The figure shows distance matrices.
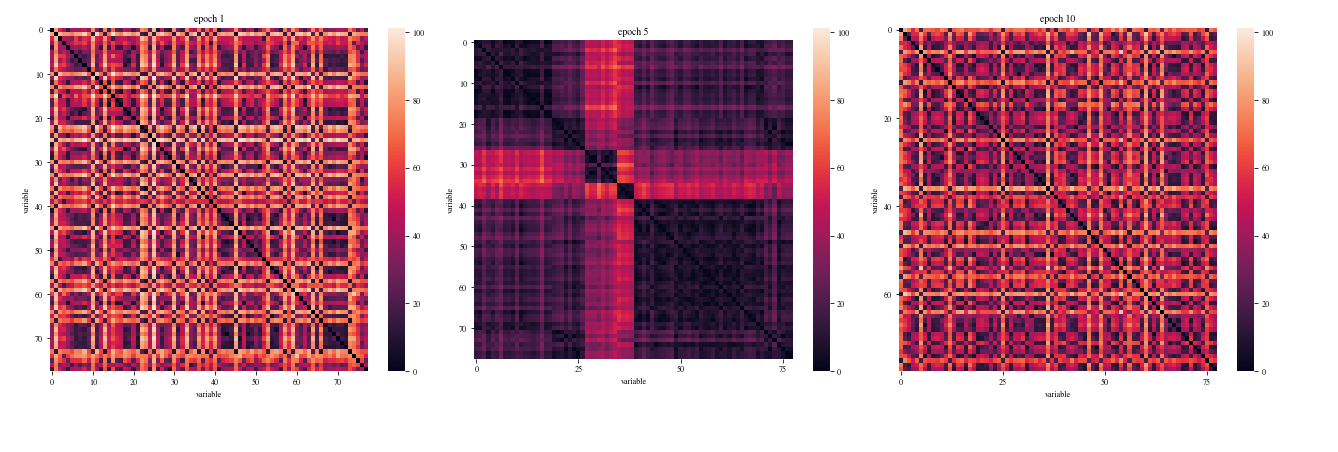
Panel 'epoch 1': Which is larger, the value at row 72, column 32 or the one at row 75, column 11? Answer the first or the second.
the second
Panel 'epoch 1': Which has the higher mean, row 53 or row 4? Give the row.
53
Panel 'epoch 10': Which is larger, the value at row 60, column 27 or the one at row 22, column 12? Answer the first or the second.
the first
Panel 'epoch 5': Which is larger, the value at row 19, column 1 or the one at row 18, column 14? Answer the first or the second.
the first
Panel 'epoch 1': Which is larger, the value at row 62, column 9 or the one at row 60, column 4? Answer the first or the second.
the second
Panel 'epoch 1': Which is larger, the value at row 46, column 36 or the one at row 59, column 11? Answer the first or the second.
the second
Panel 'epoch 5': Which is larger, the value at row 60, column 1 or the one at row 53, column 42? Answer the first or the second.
the first
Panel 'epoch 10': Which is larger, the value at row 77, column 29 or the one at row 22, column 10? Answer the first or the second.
the first
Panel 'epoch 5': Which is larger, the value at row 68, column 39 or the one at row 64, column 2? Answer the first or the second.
the second
